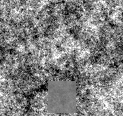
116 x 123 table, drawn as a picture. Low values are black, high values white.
Slope: none. Ninth with the highest average: bottom right. Odd patch: calmer, in the bottom middle. Calmest part: bottom middle. Mirror symmetry: none. Histogram: bell-shaped.
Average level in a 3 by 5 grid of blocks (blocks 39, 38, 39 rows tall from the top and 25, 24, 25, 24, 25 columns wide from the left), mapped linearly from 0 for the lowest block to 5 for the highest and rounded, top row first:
2 2 1 3 3
1 2 3 2 1
2 0 1 2 5
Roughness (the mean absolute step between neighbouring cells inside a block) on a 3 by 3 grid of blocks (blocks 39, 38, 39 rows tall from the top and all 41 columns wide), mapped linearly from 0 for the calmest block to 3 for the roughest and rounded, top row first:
333
333
303
